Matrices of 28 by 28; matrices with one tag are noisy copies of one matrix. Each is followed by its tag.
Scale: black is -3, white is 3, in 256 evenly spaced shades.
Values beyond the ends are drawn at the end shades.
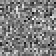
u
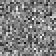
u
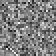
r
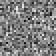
u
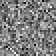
r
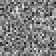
u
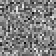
u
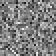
r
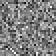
r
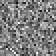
r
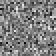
u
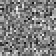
u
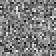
u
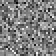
r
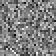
r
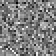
r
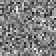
u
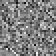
r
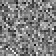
r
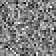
r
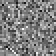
r
